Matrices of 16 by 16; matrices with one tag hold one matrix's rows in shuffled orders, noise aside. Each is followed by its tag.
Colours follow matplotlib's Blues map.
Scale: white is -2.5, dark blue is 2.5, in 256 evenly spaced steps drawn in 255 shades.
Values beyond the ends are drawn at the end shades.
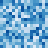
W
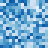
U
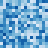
U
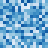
W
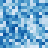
U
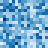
U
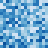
U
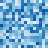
W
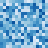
W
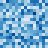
W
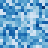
U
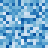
W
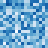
W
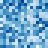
U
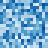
W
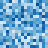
W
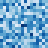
W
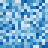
W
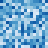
W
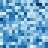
U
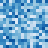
U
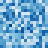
W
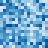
U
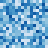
W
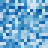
U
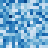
U
